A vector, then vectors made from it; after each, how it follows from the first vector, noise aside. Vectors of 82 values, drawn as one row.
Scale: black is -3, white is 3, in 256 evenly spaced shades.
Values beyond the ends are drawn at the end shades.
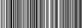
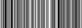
sign-scrambled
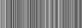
shrunk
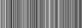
shrunk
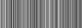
shrunk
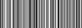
sign-scrambled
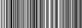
copied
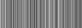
shrunk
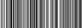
copied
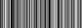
sign-scrambled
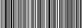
sign-scrambled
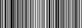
sign-scrambled
